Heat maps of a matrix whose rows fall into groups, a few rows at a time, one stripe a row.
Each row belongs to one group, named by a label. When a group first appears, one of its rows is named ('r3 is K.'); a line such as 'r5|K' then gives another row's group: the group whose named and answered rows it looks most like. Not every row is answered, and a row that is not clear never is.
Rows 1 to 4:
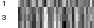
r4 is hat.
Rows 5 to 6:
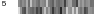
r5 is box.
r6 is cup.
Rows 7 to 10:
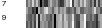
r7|cup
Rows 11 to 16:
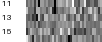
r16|cup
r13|hat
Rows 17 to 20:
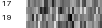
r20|box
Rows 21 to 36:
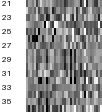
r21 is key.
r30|key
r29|key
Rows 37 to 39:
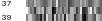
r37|cup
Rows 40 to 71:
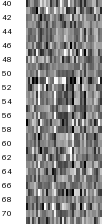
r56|box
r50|box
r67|box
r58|box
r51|hat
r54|box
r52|box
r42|cup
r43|key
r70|box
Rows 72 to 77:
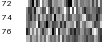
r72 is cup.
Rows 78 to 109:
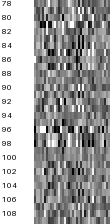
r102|key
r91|key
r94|key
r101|cup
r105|key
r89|box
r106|key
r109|cup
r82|box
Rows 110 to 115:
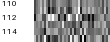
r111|cup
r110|cup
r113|box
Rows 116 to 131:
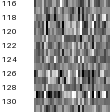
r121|box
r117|key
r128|box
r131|key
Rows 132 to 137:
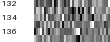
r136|cup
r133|key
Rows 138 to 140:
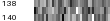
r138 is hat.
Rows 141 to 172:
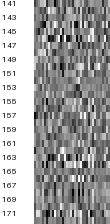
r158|key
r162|hat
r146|cup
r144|hat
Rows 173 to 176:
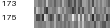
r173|box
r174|key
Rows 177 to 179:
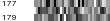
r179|cup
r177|key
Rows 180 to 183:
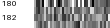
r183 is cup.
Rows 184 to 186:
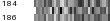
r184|hat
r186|hat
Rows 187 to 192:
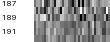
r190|key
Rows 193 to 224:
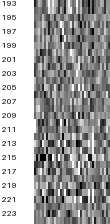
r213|cup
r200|hat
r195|key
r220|cup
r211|cup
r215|hat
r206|hat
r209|key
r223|cup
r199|box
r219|hat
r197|box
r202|cup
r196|hat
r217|cup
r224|key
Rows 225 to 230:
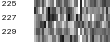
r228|hat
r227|cup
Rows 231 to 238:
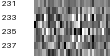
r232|cup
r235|box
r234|cup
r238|cup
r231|box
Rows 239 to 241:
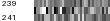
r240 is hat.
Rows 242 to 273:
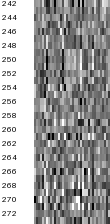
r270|cup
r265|box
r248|box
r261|cup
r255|hat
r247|box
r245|cup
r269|box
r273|box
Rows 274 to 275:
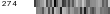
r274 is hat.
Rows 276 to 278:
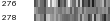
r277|hat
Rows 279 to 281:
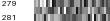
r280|cup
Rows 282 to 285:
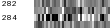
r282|cup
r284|cup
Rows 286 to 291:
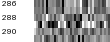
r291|key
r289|cup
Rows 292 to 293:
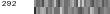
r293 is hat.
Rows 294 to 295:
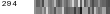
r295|box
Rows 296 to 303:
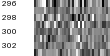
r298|key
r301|cup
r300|hat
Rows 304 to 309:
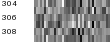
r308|key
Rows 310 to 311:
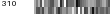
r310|cup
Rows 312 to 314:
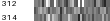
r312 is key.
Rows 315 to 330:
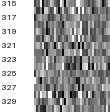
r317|cup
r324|box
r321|key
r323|box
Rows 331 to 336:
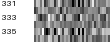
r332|cup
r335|key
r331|key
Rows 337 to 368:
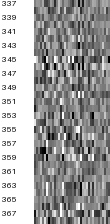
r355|cup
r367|hat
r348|hat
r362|key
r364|box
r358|hat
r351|hat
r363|box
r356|cup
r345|hat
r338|cup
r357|box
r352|cup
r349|key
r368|cup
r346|key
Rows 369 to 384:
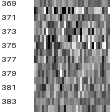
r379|cup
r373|box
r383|hat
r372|cup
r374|cup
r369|hat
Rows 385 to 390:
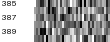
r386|cup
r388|box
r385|hat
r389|hat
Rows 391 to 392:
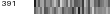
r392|key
